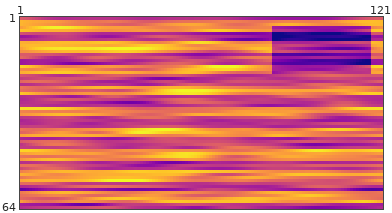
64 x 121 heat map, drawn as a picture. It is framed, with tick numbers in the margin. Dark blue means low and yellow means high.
Stripes: horizontal, repeating 9 times. Grain: streaks across. Ninth with the lowest average: top right. Odd patch: lower, in the top right.
